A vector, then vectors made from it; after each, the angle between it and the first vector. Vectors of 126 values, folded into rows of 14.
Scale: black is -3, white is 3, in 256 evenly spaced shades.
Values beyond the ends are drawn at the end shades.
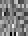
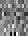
nearly parallel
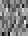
partly opposed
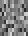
partly opposed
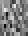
orthogonal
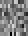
nearly parallel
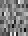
nearly opposite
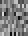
nearly parallel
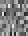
nearly parallel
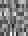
nearly opposite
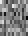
orthogonal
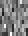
partly opposed
